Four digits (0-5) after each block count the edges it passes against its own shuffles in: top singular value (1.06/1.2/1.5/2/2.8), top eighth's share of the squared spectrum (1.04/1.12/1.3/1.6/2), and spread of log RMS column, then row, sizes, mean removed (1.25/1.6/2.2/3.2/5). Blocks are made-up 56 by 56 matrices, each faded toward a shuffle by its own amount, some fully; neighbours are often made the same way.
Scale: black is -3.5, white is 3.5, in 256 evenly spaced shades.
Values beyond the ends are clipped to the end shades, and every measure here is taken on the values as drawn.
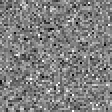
0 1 0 0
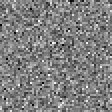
0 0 0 0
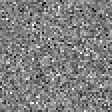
0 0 0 0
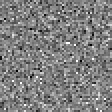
0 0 0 0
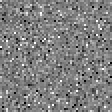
0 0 0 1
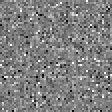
1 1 0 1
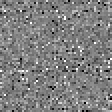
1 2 1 1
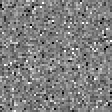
0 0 0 0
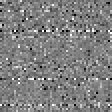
2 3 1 2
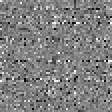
2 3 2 3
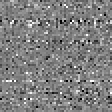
2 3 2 3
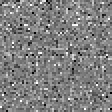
0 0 0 1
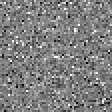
1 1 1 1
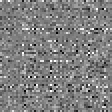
2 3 2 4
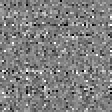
2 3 2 3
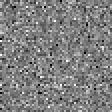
1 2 1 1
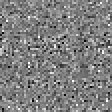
2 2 1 2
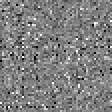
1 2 1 2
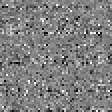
2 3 1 3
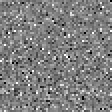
0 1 0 1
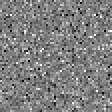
1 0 0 0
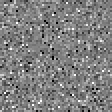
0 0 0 0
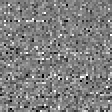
2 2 1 2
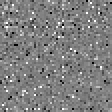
3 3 0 1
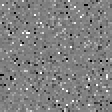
2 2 0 1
